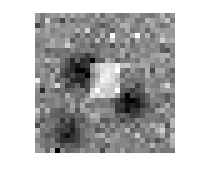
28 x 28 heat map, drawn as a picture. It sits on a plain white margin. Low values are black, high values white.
Three dips sink into the field. No row or column stands out. An odd patch, higher than its surroundings, sits in the centre.
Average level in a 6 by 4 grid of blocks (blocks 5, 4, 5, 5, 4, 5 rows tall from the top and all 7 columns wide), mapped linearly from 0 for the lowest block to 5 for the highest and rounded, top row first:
3 3 4 4 / 3 2 3 3 / 2 0 5 3 / 2 3 1 2 / 1 2 0 3 / 1 1 3 3
